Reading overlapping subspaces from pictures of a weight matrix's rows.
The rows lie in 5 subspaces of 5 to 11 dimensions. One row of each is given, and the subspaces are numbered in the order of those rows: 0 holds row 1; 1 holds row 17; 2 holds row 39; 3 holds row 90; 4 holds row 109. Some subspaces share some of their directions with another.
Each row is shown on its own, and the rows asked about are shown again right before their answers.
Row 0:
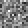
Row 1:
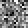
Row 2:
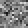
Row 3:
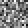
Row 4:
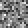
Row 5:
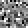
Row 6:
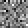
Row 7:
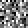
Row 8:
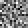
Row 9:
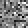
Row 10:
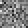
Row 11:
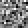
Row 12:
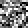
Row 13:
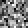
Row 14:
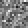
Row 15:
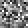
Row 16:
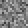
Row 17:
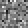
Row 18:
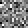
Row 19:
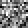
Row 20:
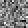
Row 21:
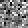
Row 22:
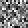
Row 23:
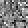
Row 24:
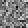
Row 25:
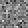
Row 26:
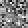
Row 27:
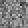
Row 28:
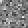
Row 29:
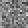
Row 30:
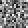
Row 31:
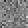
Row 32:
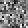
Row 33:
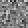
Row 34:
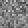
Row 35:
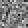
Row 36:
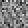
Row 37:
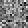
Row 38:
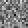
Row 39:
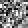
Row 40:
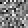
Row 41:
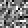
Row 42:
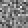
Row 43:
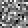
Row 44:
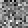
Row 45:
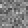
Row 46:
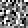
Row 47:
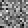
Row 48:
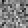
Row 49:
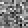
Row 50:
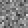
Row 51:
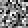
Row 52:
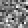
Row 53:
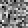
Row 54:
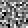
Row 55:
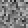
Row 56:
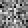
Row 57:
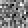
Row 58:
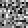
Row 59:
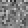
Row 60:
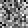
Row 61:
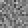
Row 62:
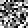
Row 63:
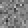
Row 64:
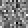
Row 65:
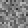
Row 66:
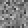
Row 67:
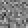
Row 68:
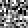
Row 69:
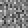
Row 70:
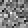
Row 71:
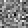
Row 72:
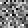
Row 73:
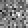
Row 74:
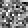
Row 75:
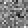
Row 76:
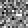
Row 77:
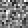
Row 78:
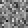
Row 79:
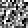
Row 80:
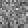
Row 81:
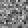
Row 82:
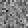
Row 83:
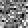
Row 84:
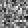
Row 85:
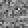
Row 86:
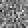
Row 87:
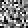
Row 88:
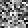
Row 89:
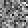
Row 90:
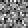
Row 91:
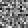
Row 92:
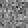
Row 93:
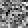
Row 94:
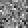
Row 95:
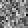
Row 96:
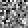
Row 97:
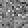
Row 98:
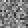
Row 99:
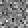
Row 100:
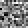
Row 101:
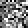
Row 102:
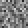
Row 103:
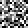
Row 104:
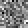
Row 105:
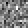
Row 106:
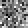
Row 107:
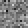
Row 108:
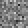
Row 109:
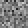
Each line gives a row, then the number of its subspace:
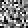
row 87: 3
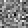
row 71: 1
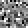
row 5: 3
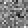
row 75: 0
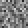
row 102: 0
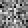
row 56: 0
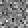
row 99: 2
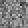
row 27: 0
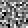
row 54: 3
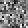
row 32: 0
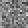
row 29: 0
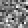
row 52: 0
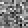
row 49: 0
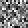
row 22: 1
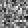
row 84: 4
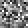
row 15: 4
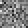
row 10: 2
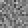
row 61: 3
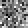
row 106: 0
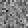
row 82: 4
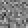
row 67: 3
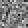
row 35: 1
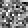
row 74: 1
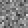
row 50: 2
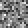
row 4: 3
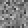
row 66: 0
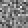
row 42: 3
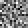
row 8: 3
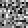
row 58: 4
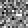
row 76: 2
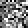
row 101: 0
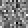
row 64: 0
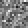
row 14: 1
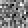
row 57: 0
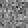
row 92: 4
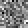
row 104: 0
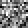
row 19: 0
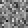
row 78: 2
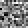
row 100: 3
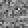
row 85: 4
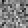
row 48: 0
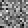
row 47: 3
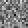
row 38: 1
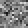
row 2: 3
